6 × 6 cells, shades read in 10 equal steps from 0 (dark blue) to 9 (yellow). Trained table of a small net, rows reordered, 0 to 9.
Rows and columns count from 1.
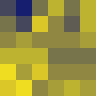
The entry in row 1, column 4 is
7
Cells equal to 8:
3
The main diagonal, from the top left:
2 2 5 4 5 6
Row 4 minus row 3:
2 1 2 -1 -1 -2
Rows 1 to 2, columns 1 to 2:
2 0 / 4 2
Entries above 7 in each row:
0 1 0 0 2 2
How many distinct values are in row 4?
2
